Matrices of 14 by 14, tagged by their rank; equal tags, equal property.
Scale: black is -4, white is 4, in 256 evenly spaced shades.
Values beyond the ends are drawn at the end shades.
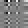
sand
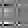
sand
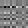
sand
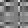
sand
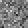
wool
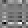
sand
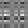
sand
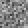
wool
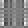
sand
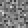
wool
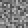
wool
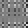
sand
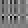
sand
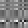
sand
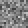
wool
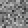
wool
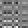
sand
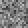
wool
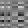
sand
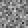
wool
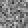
wool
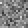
wool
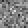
wool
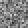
wool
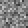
wool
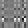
sand
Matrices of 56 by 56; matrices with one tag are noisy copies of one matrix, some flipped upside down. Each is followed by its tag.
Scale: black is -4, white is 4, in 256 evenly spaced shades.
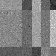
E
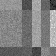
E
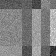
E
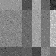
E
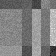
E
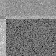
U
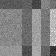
E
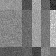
E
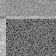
U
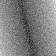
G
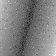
G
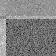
U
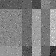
E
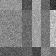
E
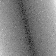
G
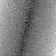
G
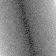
G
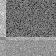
U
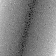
G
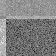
U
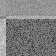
U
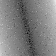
G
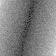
G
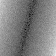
G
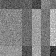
E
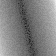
G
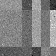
E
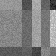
E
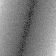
G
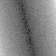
G
